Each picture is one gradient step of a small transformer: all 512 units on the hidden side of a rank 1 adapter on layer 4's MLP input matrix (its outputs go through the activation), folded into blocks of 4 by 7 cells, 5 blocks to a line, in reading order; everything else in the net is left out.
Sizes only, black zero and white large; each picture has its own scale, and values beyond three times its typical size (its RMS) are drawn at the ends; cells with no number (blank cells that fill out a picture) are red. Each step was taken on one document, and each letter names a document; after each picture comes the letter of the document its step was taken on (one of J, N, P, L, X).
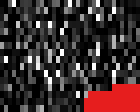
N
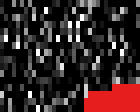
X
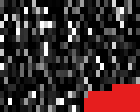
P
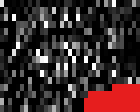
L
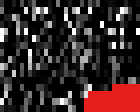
P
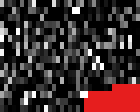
P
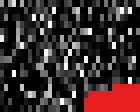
L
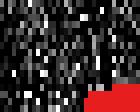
N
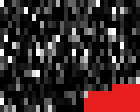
X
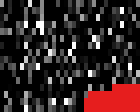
N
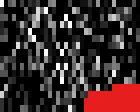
L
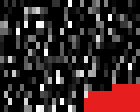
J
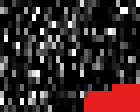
X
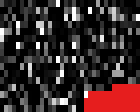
J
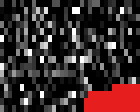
P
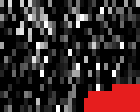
N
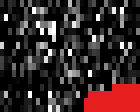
N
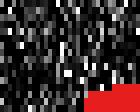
J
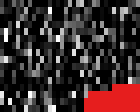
X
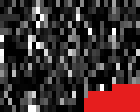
J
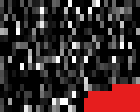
L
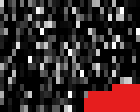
L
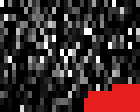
L
